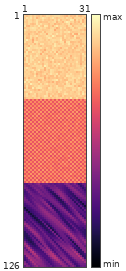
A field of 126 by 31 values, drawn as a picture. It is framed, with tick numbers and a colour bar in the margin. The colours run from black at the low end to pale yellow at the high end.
It is made of 3 by 1 panels. Panel 1,1: very high, fine-grained, faint in contrast. Panel 2,1: high, checkered. Panel 3,1: low, slanting down to the right.
